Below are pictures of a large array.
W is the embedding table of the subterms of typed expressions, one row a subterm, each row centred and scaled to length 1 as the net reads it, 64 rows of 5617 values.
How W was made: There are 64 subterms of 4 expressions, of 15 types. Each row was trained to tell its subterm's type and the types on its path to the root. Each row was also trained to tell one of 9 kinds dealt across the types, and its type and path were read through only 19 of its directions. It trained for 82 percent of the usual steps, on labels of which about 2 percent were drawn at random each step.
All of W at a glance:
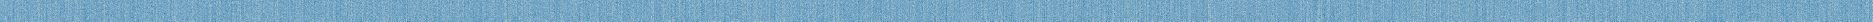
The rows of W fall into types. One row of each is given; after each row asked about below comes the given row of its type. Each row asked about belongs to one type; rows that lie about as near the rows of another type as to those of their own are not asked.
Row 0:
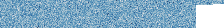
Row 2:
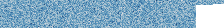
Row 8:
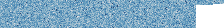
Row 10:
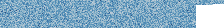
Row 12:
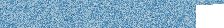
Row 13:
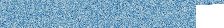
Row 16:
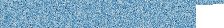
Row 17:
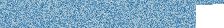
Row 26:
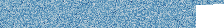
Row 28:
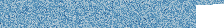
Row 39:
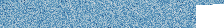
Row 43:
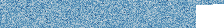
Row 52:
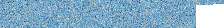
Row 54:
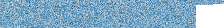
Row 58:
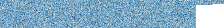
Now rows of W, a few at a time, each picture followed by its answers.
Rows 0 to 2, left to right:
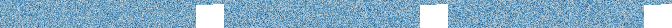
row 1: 13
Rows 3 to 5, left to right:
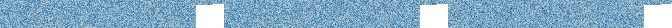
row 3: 28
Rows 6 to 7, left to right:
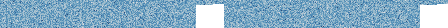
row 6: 43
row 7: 8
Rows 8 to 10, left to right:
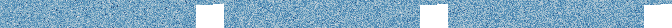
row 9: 13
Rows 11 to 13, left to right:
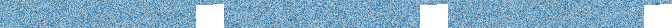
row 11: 58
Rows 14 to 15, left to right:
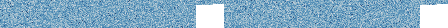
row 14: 10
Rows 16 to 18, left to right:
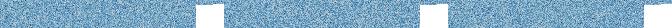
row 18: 26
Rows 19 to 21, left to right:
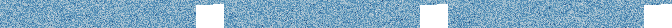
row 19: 54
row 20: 16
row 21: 43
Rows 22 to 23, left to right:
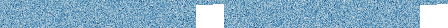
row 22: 2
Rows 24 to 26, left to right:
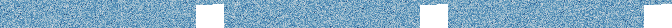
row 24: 13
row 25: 39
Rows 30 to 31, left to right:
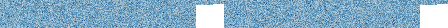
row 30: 54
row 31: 58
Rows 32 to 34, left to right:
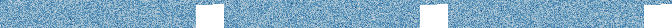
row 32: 39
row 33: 26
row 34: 0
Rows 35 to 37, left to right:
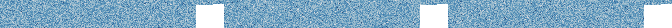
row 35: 58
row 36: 52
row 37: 39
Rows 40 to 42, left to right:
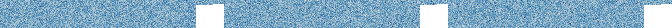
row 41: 43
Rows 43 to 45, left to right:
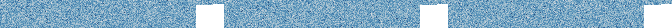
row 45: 13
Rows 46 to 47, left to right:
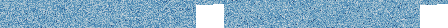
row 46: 54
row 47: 52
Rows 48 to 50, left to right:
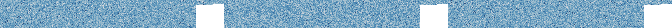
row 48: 12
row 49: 28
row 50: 12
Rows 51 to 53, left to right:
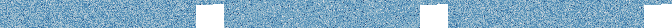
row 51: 10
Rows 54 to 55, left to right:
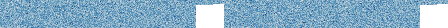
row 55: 54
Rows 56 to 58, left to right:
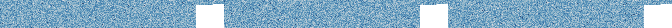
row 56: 58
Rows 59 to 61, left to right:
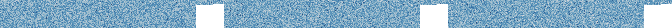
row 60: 0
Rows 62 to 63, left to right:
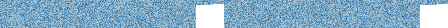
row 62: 10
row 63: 39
